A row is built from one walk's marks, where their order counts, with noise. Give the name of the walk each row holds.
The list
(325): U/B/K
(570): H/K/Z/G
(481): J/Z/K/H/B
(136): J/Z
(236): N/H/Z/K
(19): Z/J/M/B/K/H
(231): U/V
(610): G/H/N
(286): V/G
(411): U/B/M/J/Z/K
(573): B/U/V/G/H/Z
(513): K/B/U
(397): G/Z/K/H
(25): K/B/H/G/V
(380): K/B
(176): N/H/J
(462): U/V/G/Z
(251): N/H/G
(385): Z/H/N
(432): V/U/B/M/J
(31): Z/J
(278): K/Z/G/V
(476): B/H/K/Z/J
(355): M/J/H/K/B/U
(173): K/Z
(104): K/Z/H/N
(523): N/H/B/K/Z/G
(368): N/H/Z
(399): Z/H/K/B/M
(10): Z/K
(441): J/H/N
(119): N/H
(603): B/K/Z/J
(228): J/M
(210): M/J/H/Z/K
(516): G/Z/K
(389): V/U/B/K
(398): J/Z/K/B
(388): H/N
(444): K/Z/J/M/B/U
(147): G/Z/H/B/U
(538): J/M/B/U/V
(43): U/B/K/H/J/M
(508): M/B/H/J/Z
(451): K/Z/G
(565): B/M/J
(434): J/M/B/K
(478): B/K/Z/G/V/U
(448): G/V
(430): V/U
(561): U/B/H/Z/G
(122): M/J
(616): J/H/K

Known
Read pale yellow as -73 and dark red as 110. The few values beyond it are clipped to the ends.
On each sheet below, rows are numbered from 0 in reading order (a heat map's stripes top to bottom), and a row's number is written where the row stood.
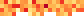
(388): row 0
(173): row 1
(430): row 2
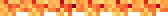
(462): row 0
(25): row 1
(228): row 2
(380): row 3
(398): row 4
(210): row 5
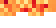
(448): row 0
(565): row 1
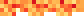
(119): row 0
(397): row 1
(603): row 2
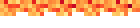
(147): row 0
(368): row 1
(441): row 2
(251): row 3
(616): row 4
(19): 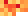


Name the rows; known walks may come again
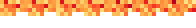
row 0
(476)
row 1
(538)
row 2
(451)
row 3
(444)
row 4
(441)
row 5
(251)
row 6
(448)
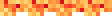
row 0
(380)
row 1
(19)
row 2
(610)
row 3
(104)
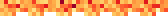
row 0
(570)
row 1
(513)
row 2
(136)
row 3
(278)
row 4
(523)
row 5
(176)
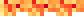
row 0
(10)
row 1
(210)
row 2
(355)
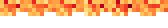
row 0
(481)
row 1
(573)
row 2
(43)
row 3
(173)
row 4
(228)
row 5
(561)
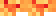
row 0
(603)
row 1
(411)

